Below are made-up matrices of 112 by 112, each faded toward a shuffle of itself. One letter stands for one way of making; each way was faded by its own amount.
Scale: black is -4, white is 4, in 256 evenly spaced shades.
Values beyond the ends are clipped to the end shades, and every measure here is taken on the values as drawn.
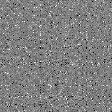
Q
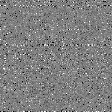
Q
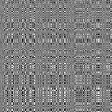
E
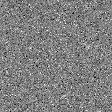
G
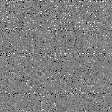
Q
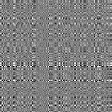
E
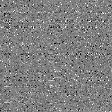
Q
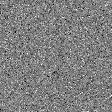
G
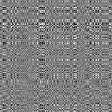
E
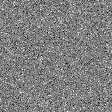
G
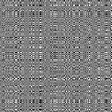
E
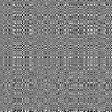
E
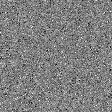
G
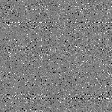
Q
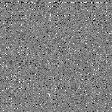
Q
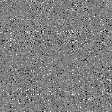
Q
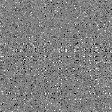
Q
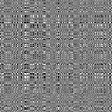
E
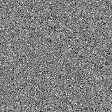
G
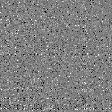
Q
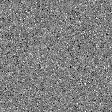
G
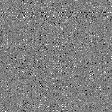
Q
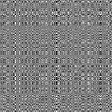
E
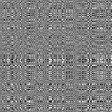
E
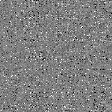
Q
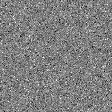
G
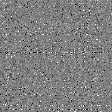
Q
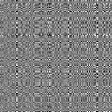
E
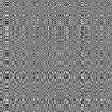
E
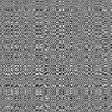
E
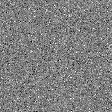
G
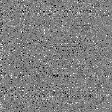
Q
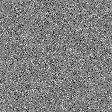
G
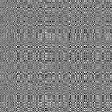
E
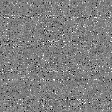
Q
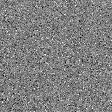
G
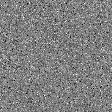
G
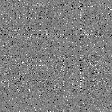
Q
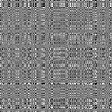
E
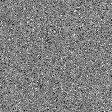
G
